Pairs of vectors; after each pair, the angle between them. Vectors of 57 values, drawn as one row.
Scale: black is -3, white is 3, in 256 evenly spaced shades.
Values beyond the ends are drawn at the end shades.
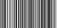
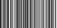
orthogonal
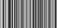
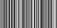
orthogonal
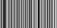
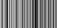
partly opposed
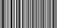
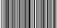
orthogonal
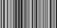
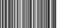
nearly opposite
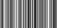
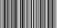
partly opposed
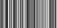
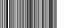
partly aligned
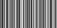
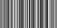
orthogonal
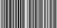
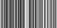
nearly parallel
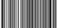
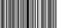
partly aligned
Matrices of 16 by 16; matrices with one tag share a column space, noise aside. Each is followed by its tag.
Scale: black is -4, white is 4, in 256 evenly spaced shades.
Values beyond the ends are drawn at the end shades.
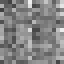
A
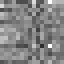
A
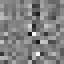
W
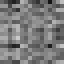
A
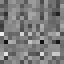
W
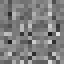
W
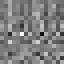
W
